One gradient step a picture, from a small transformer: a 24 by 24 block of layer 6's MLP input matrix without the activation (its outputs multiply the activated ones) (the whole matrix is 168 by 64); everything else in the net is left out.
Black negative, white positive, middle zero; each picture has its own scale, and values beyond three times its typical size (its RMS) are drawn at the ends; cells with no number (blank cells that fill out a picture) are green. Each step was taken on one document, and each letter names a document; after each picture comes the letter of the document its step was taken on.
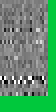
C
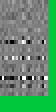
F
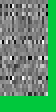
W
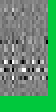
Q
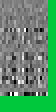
C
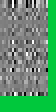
Q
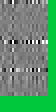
Q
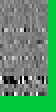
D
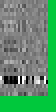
D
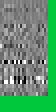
D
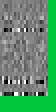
C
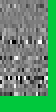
C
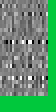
W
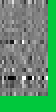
F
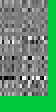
F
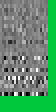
D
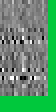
F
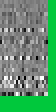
C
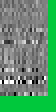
D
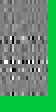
Q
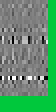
F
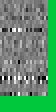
C
